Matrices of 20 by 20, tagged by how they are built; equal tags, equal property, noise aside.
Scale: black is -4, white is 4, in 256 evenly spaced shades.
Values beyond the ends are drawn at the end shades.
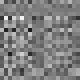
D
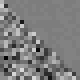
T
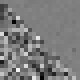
T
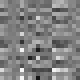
D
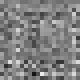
D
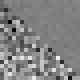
T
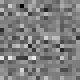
D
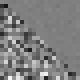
T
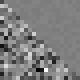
T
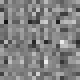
D
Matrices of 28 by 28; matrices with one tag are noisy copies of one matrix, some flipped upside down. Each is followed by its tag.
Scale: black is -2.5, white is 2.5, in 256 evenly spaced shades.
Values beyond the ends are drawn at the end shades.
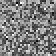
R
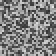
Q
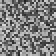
R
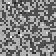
R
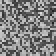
R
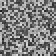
Q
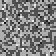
R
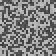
Q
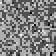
R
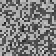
R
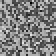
R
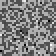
Q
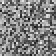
R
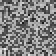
Q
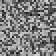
R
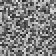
Q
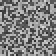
Q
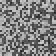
R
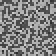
Q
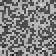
Q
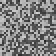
R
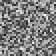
Q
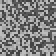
R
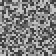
Q
